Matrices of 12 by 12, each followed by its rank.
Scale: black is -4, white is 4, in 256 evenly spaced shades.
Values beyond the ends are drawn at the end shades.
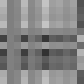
one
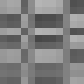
one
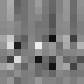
two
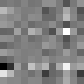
two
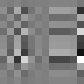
one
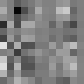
two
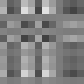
one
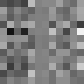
two
